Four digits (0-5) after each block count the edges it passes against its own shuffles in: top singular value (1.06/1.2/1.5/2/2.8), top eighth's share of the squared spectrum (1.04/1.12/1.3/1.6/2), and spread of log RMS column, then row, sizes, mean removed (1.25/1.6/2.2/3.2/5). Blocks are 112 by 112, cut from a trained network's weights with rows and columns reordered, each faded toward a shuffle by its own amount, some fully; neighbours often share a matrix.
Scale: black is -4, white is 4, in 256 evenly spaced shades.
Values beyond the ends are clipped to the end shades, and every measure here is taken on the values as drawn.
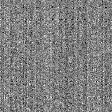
4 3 1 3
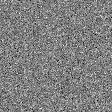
0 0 0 0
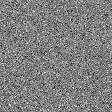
0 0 0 0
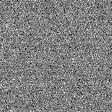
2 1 1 0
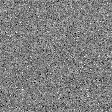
0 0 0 0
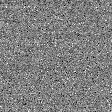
1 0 0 0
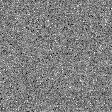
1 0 0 0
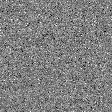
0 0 0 0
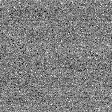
2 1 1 0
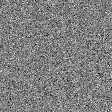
0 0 0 0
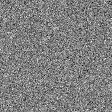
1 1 0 0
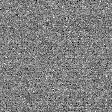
2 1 1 0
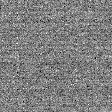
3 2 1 0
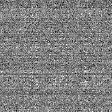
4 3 3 1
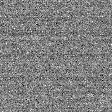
2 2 1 0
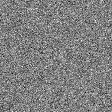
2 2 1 0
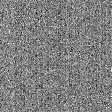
2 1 0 1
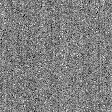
2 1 0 0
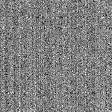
3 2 0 2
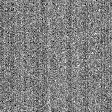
3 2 1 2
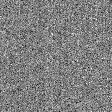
1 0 0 0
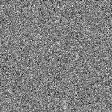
2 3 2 1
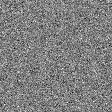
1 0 0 0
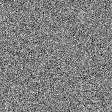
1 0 0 0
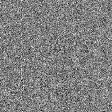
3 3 1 1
